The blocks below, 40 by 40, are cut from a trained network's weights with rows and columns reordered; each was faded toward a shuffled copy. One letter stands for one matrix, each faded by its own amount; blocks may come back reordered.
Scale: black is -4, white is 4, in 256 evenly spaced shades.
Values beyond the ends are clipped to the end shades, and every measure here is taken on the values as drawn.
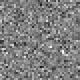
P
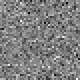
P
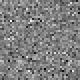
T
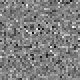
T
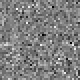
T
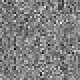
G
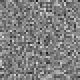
G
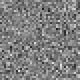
G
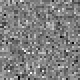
T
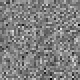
G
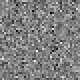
P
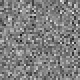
G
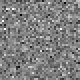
P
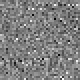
T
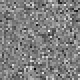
P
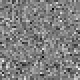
P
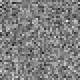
G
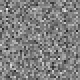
G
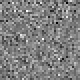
T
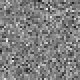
P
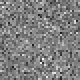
P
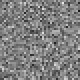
G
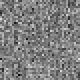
G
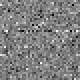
T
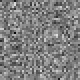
G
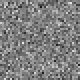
P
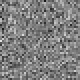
G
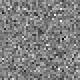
P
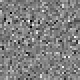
T
